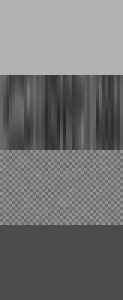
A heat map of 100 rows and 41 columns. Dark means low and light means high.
The table splits into 4 rows of 1 panel. Panel 1,1: high, flat. Panel 2,1: low, streaked downward. Panel 3,1: middling, checkered. Panel 4,1: low, flat.
